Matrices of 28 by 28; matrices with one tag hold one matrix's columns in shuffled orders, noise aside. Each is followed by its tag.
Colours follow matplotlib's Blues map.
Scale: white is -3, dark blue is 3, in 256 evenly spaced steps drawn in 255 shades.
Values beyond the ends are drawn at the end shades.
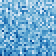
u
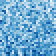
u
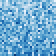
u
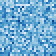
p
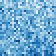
u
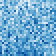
u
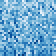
u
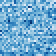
p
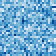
p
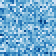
p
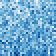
u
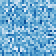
p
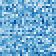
p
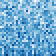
u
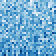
u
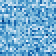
p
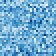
p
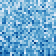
u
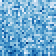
u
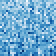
u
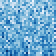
u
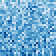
u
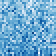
u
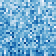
u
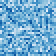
p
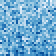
u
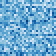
p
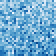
u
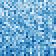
u
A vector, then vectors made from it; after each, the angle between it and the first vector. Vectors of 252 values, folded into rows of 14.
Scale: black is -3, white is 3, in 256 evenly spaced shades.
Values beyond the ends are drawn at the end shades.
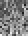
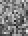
partly opposed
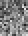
nearly parallel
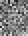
partly aligned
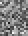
orthogonal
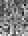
nearly parallel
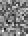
orthogonal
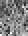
nearly parallel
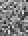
partly opposed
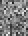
partly opposed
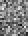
partly opposed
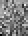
nearly opposite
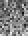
nearly parallel
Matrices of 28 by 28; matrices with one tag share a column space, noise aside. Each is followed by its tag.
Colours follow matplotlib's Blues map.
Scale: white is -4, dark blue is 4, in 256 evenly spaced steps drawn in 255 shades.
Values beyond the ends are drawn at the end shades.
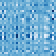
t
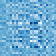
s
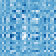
t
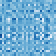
t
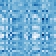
t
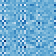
s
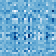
t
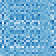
s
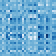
t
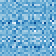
s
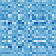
s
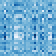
t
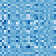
s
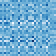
s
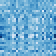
t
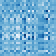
t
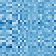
s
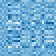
s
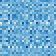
s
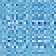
s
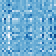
t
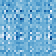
t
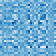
s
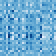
t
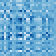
t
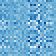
s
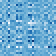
s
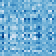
t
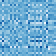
s
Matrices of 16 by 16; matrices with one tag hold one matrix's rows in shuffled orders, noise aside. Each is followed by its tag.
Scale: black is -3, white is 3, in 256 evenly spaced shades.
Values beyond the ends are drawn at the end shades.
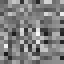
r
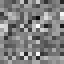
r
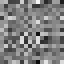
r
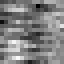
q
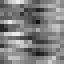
q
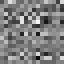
r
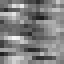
q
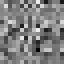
r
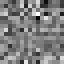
r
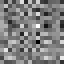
r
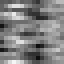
q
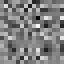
r
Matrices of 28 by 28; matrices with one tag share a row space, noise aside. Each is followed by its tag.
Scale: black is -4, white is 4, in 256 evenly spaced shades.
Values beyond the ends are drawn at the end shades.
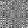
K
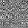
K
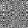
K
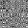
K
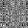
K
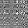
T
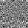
K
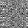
K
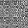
T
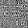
T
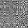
T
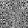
K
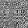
T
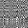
T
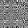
T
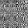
T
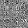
T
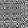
T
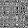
T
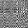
T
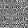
T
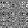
K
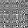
T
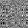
K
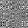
K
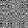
K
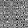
T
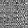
T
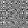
K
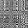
T
